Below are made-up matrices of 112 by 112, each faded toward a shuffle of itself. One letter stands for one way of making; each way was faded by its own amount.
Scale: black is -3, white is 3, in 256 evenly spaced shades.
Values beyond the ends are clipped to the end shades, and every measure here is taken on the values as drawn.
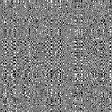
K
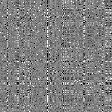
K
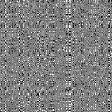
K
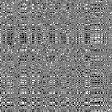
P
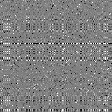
P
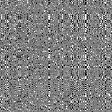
K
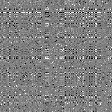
P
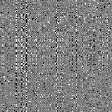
K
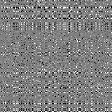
P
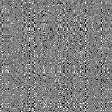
K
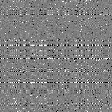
P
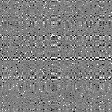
P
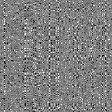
K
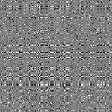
P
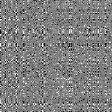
K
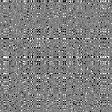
P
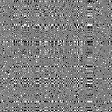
P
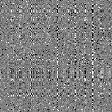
K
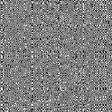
K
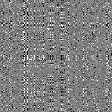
K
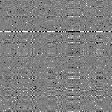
P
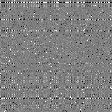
P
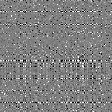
P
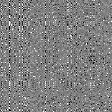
K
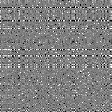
P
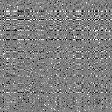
P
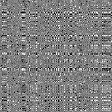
P
